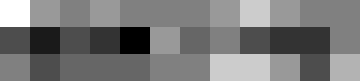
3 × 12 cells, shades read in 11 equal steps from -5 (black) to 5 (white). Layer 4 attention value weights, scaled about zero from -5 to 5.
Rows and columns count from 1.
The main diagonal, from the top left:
5 -4 -1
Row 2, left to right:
-2 -4 -2 -3 -5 1 -1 0 -2 -3 -3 0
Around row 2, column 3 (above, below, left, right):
0 -1 -4 -3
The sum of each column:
3 -5 -3 -3 -6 1 -1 4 4 -1 -5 2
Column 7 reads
0 -1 0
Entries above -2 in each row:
12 4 10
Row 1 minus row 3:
5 3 1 2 1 0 0 -2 0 0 2 -2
